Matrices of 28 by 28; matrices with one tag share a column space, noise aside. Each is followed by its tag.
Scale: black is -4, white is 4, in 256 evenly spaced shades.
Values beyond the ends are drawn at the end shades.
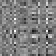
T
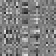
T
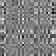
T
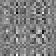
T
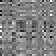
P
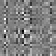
T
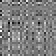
P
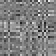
P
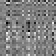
P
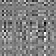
P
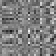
T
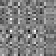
T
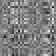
T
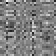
P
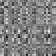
T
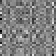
T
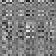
P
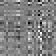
P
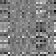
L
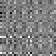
L
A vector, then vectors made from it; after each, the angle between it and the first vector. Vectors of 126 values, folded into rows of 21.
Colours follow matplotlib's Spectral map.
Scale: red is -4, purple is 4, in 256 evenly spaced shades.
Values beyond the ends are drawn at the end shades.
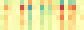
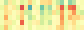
nearly parallel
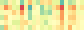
nearly parallel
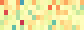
orthogonal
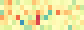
orthogonal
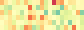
partly opposed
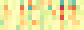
nearly parallel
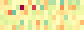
partly aligned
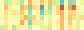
nearly parallel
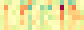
nearly parallel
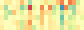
nearly opposite
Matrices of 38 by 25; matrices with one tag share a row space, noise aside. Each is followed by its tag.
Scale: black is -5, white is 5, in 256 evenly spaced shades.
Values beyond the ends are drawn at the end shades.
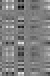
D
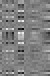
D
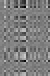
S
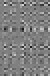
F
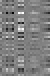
D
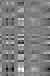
D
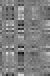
D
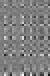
F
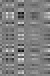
D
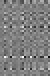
F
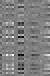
D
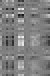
D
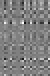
F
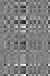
S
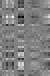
D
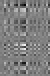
S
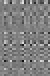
F
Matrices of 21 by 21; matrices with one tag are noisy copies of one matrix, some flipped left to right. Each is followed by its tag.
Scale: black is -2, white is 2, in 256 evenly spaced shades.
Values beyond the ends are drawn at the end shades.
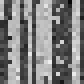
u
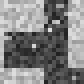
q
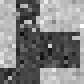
q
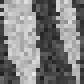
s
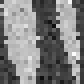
s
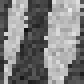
s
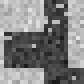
q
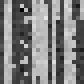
u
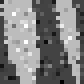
s
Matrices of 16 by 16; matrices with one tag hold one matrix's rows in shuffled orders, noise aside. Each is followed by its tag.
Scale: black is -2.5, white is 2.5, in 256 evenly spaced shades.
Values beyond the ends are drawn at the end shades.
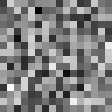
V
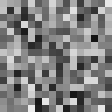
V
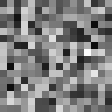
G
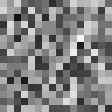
V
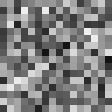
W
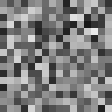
W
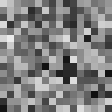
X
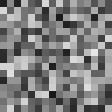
W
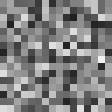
X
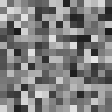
G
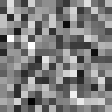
V
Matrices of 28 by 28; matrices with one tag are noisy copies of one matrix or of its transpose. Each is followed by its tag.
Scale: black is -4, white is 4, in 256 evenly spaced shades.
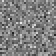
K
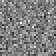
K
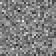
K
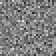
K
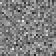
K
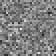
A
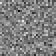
K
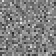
K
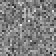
A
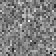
A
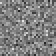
K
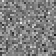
K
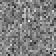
A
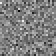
K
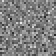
K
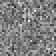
A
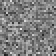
A
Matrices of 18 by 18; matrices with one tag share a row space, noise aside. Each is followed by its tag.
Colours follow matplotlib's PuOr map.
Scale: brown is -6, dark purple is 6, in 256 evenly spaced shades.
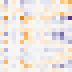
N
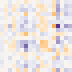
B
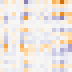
N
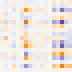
N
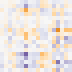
B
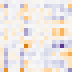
N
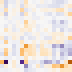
N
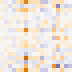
B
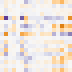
N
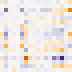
N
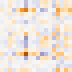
B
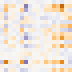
N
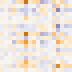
B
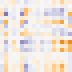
N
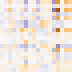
B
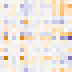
N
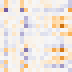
N
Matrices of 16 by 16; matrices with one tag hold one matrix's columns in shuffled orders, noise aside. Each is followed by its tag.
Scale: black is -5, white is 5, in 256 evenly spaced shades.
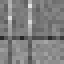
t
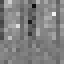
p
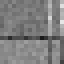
t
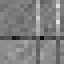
t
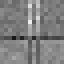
t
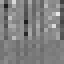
p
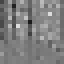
p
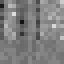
p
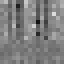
p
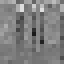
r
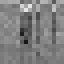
r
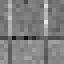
t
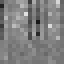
p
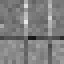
t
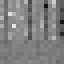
p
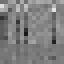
r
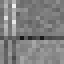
t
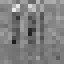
r
